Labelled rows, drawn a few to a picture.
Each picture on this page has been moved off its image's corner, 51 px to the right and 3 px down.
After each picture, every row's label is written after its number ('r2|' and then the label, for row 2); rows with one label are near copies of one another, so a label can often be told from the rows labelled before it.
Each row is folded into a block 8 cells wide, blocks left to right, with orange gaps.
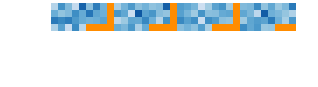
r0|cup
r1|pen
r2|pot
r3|pen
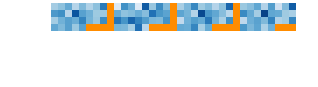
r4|pen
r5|cup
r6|pen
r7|pen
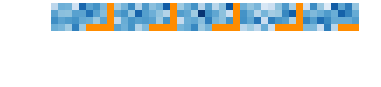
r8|cup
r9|pen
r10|pen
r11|pot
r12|cup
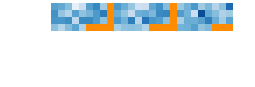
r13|pot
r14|pot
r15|pen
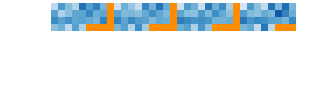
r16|cup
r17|cup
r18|cup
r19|cup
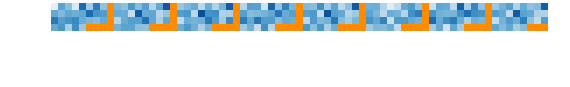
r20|cup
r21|pen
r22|pen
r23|cup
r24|pen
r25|pot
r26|cup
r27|pen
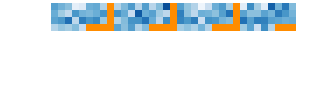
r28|pot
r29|pen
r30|pot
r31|cup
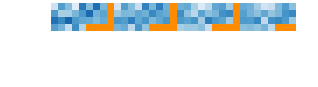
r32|cup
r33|cup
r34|pot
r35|pot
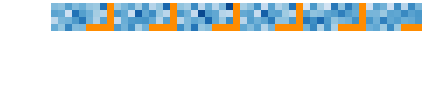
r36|pen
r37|pen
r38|pen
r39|pen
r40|cup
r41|cup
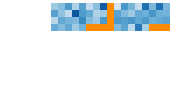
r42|pen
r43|cup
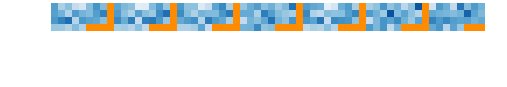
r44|pot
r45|pot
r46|pot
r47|pen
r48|pot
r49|pen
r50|cup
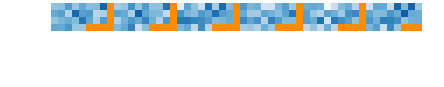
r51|pen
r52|pen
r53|cup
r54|pot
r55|pot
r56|cup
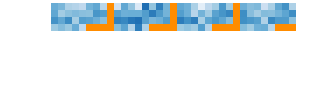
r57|pot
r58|cup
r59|pot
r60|pot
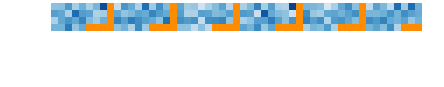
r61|pen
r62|cup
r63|pot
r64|pen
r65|pot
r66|cup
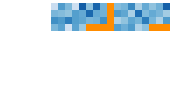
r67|cup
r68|pen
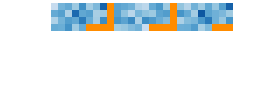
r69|pen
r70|pot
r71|pen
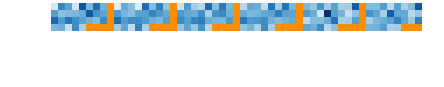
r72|cup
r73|cup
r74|cup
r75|cup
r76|pen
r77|pen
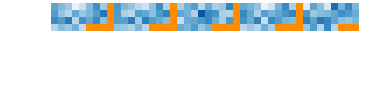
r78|pot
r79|pot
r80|pen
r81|pot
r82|cup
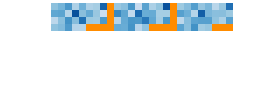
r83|pen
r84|pen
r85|pen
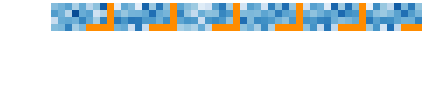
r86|pen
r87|cup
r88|pot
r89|cup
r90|cup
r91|cup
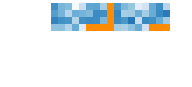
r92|pot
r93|pot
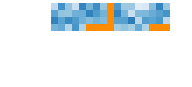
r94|cup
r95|pot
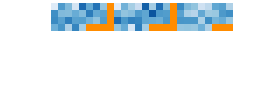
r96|cup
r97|cup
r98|pot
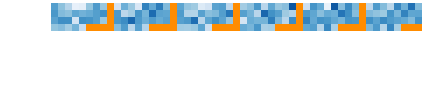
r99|pot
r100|cup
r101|pot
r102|pen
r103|cup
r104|cup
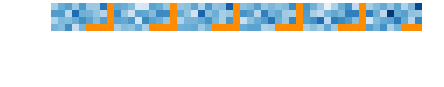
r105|pen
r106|pot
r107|pen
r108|pen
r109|pot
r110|pen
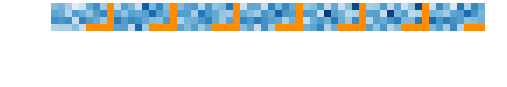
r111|pot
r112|cup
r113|pen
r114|cup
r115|pen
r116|pen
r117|cup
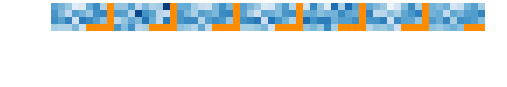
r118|pot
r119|pen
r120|pot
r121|pot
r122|cup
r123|pot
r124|pot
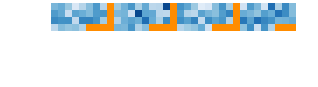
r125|pot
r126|pen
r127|pot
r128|cup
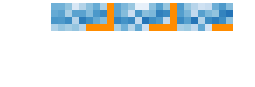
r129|pot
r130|pot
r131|pot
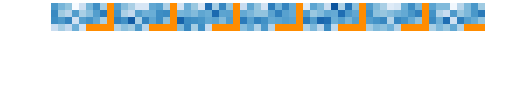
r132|pot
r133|pot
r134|cup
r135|cup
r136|cup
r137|pot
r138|pot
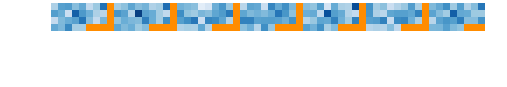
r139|pen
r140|pen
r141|pot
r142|cup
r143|pen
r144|pot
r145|pen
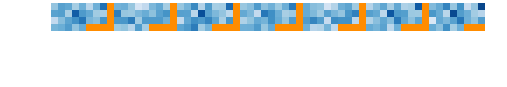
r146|pen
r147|pot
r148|pen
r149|pen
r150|pot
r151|pen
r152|pen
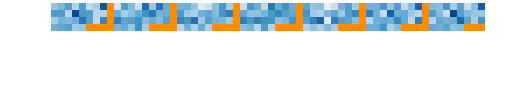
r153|pen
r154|cup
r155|pot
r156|cup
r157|pot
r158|pen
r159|pen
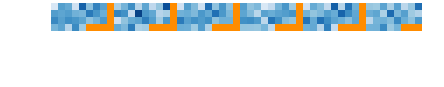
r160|cup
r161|pen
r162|cup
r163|pot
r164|cup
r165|pen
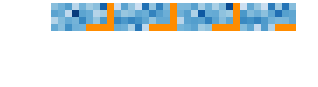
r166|pen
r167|cup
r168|pen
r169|cup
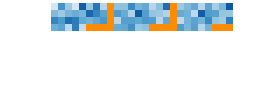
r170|cup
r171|pen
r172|pen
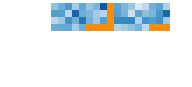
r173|pen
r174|pot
